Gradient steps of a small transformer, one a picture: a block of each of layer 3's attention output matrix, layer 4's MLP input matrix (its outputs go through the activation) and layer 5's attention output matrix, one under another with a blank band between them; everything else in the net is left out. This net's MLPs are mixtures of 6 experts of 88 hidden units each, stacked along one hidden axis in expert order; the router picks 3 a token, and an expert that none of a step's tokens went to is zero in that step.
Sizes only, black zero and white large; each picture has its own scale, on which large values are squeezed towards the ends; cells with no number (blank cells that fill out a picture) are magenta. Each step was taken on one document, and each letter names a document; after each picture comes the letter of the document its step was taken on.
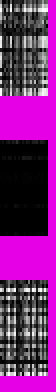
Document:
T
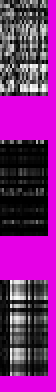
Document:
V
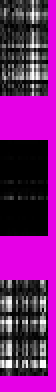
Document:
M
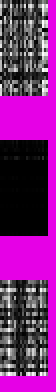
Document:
T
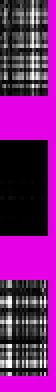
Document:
M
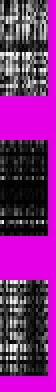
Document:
V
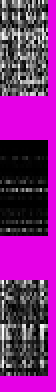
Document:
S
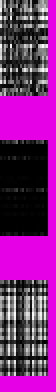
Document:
T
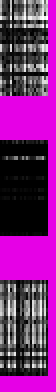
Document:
T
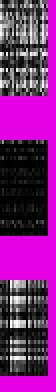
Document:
V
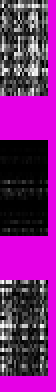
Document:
S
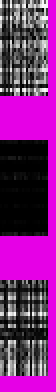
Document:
T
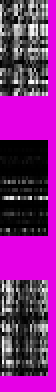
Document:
S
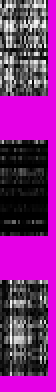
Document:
V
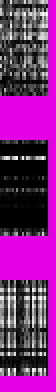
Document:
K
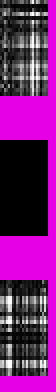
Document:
M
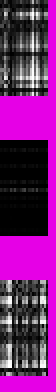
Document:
M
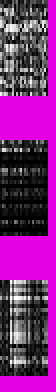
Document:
V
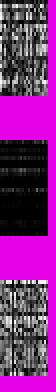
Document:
V
